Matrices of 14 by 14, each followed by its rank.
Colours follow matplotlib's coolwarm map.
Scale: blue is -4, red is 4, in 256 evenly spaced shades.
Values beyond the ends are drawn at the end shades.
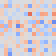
three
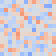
full rank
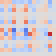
two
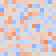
full rank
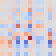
two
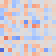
three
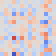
three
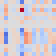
two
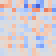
three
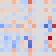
three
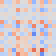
three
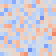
full rank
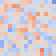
full rank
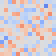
full rank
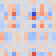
two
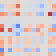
three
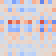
two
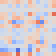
three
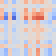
two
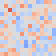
full rank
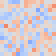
full rank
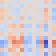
two
